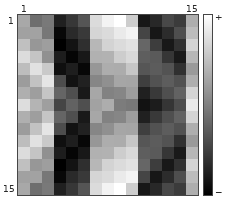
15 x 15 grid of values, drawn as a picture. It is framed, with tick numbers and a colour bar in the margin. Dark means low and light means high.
No overall slope runs across the table. Stripes running up and down repeat 2 times from left to right. It is mirror symmetric from top to bottom.
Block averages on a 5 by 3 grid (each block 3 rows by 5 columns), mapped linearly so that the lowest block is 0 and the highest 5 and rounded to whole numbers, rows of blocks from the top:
1 5 0 / 2 3 1 / 3 2 0 / 2 3 1 / 1 5 0
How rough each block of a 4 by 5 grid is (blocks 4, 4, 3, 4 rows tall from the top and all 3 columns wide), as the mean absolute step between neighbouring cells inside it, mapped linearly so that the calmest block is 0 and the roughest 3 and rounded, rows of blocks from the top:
10033 / 11022 / 11022 / 10033
